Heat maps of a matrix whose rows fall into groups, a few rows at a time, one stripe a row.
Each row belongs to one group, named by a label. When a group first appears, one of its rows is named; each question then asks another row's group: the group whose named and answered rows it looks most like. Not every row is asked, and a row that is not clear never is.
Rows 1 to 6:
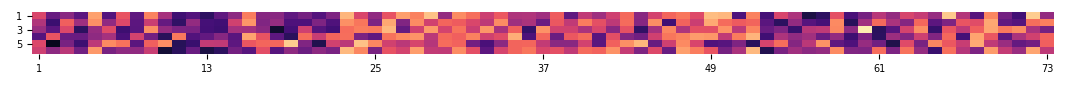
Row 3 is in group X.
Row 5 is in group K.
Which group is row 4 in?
X
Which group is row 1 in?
X
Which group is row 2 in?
X
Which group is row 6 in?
X
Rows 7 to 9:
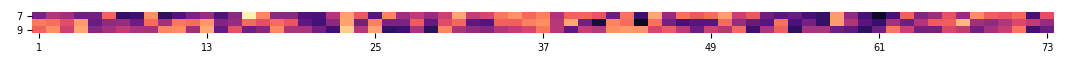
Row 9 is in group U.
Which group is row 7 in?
X
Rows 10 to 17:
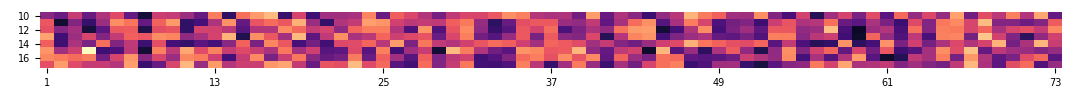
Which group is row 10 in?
X
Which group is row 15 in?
U
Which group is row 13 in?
K
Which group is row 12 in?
K
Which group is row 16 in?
U
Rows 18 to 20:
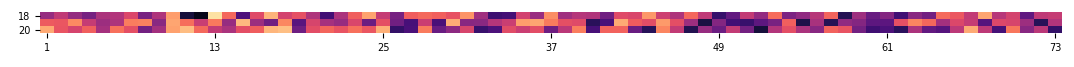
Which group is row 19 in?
U
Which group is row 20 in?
U
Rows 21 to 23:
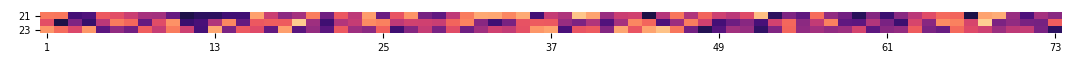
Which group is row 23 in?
U
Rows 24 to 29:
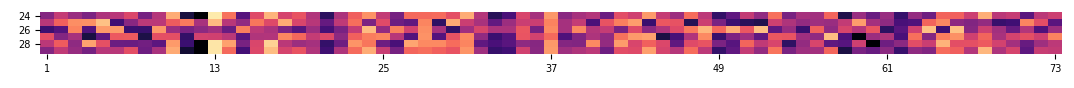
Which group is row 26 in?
X
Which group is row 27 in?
K
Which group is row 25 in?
U
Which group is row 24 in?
K
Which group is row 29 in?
K
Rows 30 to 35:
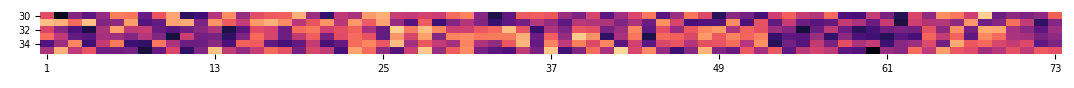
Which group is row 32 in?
X
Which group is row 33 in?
X
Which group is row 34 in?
X
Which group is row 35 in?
K
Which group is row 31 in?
U
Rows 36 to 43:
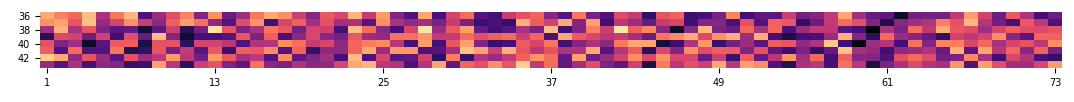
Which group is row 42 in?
U
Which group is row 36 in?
U
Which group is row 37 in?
U
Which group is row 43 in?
X
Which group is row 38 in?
K
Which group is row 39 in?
X
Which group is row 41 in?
X
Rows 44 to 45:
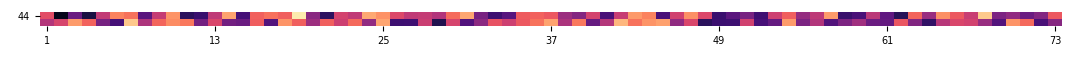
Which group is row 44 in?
K
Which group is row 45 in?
U
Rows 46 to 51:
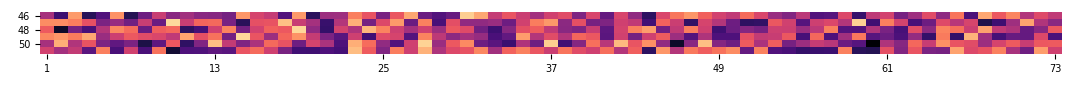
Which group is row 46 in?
X
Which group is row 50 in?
K
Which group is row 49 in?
U
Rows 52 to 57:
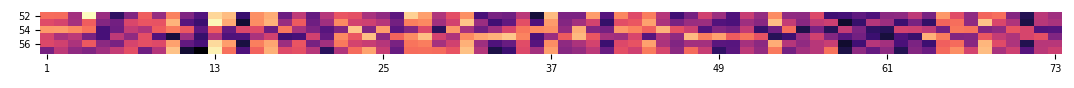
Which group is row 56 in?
K
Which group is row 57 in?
K
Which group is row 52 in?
K
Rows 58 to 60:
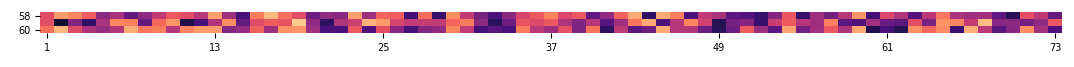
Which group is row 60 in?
U
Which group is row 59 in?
K
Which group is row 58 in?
U
